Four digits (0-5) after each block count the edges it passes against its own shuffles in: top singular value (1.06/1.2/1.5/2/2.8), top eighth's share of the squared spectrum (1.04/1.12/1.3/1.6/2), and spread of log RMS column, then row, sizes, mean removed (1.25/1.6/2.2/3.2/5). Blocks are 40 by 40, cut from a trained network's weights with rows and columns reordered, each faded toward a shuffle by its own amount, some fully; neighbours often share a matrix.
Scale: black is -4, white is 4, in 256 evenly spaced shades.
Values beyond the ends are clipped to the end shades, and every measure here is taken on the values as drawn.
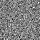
0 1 0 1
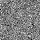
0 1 0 0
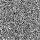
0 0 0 0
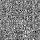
2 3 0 1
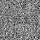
2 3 1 1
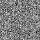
1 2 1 0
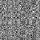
3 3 1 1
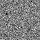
0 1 0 0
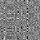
4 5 2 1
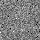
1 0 0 0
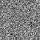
2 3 1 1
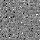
3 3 1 0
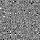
3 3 1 1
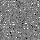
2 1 0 0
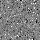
0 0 0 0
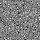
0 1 0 0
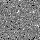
1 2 0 0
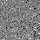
2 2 1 1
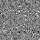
2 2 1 1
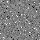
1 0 0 0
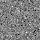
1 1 0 0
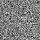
2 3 0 1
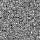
2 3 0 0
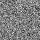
0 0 0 0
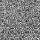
3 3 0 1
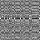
4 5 1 3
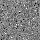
0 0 0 0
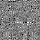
3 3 1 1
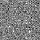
3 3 1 0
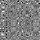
3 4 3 1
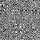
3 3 1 2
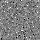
0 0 0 0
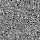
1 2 0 0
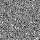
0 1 0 0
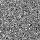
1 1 0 0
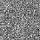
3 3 0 1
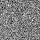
0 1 0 0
